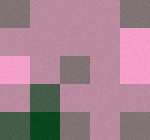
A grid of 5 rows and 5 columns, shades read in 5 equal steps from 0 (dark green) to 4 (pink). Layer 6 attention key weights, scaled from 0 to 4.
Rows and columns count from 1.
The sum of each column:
13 10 13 15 15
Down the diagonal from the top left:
2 3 2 3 2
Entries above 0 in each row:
5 5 5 5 4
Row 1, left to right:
2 3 3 3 2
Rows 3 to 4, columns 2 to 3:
3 2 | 1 3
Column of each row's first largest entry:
2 5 1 1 4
